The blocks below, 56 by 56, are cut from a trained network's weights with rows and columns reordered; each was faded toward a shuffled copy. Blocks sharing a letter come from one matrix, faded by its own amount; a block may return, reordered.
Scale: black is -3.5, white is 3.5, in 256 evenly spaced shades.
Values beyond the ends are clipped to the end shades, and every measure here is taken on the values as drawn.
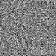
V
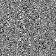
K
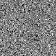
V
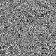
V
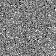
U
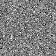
U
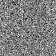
U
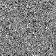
K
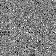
U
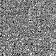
U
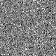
U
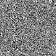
K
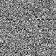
V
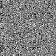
V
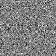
V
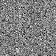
U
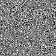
K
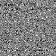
V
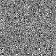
K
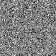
U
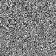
V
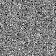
U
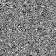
U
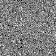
K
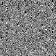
K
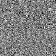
V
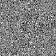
K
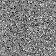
U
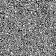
U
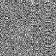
V
